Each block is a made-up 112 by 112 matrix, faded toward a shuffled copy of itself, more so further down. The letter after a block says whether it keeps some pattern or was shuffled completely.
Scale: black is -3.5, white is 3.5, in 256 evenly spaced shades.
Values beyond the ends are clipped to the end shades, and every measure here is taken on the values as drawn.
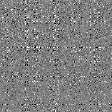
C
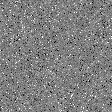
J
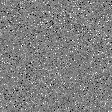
J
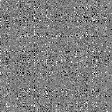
C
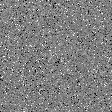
J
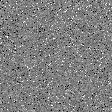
J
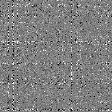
C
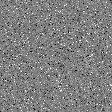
J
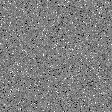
J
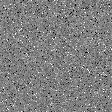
J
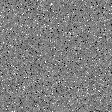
J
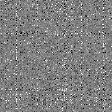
C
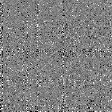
C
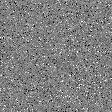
J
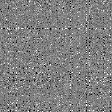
C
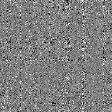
C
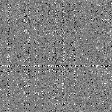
C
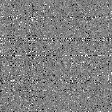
C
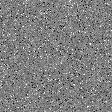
J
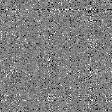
C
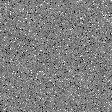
J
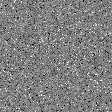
J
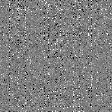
C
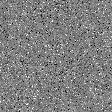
J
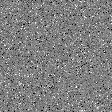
J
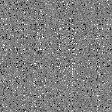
C
